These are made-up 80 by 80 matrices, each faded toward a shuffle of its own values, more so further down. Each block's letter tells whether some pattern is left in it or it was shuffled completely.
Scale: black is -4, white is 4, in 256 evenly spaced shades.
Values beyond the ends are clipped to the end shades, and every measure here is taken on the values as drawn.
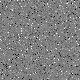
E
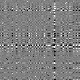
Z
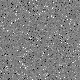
E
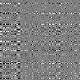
Z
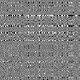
Z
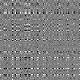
Z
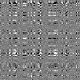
Z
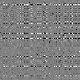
Z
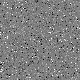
E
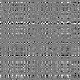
Z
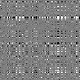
Z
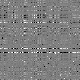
Z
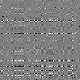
Z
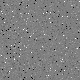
E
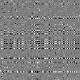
Z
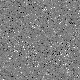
E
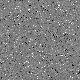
E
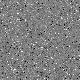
E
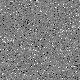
E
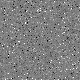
E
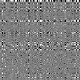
Z
